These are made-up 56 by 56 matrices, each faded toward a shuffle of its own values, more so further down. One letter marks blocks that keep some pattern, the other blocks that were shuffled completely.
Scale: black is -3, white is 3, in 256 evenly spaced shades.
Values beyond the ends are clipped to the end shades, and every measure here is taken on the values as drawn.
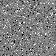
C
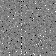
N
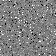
C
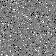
C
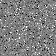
C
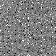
N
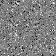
N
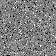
C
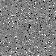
N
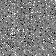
N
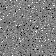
C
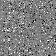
N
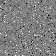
C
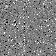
N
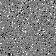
N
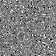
N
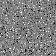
N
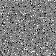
C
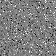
C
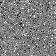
C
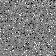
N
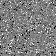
C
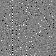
N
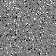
N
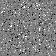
N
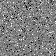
C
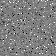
C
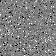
C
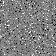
N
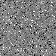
C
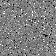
C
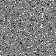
N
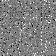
N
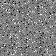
C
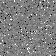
C
